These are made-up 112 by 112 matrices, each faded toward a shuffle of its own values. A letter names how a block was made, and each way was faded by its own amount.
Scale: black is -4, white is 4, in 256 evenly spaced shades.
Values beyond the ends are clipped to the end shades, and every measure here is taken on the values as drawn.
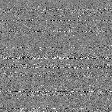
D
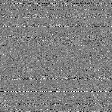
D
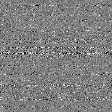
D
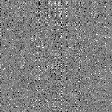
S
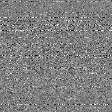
D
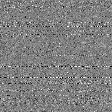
D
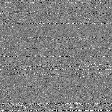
D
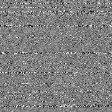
D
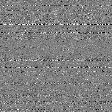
D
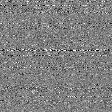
D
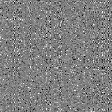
S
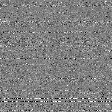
D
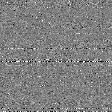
D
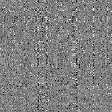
S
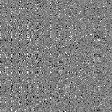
S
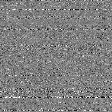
D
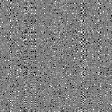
S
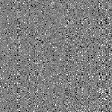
S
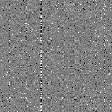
S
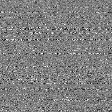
D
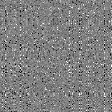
S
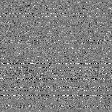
D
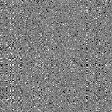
S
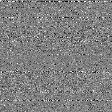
D
